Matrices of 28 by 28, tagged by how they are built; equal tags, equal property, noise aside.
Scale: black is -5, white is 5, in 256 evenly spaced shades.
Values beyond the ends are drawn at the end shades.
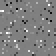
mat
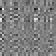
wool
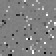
mat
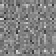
wool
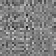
wool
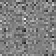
wool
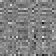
wool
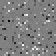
mat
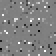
mat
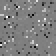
mat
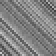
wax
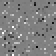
mat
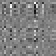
wool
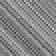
wax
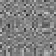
wool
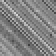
wax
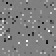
mat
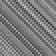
wax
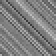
wax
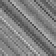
wax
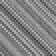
wax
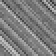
wax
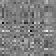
wool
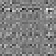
wool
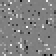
mat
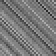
wax
